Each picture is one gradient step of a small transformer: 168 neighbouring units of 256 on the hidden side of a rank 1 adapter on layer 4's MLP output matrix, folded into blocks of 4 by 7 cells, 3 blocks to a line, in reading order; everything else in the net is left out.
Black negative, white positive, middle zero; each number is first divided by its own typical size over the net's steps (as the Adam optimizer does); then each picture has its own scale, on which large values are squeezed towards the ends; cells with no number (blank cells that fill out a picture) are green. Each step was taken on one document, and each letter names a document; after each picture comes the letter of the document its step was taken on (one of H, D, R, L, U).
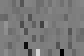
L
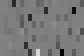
L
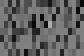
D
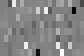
L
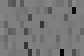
L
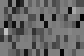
D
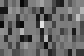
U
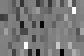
L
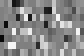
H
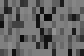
U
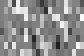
H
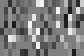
D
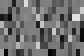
U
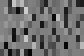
H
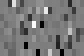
L
